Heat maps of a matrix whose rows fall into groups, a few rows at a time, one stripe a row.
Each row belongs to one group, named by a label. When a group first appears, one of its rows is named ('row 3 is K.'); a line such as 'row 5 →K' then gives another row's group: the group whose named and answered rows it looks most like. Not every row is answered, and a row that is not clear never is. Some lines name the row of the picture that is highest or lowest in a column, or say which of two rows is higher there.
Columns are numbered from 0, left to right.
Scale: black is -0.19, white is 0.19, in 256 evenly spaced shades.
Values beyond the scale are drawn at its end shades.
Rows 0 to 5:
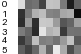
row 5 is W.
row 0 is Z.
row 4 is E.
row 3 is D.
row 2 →D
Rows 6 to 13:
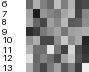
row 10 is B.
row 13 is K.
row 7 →W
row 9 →E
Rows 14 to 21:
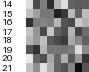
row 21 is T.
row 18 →T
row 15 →T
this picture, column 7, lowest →21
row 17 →T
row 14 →Z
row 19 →E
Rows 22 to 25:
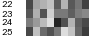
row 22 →D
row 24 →T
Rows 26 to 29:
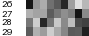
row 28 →B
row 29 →D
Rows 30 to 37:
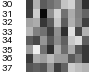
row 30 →B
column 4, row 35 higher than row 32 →No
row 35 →B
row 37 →E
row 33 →K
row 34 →E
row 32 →B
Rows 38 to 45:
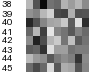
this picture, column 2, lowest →38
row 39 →T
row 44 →Z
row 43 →D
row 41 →D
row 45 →W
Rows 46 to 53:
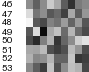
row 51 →T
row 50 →E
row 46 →D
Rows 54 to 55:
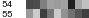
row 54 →D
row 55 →B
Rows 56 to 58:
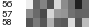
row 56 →Z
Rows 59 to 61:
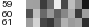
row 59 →B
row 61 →B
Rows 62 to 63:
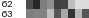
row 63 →D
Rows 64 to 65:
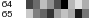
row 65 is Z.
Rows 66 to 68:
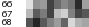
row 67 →Z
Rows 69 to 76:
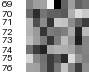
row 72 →K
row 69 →T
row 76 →Z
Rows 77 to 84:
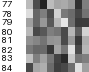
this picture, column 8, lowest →79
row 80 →K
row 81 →K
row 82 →K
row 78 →Z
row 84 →E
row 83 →T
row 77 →W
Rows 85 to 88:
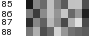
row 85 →E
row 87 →E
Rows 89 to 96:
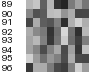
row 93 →Z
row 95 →T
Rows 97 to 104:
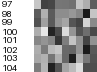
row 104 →B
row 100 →B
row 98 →K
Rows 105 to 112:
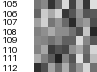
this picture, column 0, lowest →112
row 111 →K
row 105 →K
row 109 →T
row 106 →T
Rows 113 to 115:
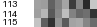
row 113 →K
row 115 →W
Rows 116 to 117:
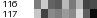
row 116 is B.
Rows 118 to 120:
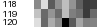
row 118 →B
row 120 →T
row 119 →Z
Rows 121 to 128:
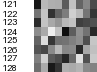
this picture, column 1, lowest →126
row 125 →K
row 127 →K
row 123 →D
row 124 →T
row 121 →D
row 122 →B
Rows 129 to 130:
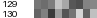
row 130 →K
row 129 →D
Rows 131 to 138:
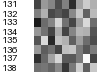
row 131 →E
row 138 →K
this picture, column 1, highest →135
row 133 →E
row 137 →E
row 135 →B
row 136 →Z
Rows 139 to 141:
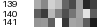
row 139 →T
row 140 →E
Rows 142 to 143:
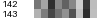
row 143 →K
